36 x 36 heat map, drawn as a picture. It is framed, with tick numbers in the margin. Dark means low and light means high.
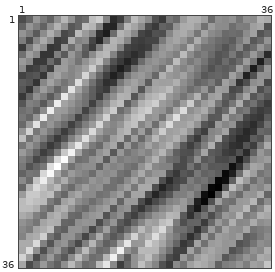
Average level on the scale: 50%. Ninth with the lowest average: middle right. Grain: diagonal, up to the right. Mirror symmetry: none. Histogram: bell-shaped.
